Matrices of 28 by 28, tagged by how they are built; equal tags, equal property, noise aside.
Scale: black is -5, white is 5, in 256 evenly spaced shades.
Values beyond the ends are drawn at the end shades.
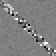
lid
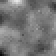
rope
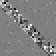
lid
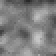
rope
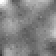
rope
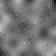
rope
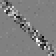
lid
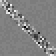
lid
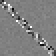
lid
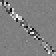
lid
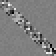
lid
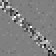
lid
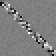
lid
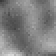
rope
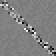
lid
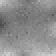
rope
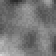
rope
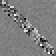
lid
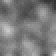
rope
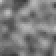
rope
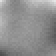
rope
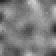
rope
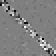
lid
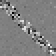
lid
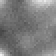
rope
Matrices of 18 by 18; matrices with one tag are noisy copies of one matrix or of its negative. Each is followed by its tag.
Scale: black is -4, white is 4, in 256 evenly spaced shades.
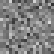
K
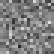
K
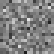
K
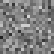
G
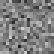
K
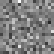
K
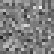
G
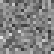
G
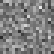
G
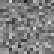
K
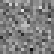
G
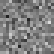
K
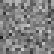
G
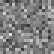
G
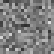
G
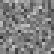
G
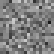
K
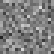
G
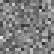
G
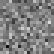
K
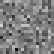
G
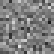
K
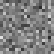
G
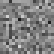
K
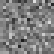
K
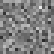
G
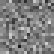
K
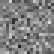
K
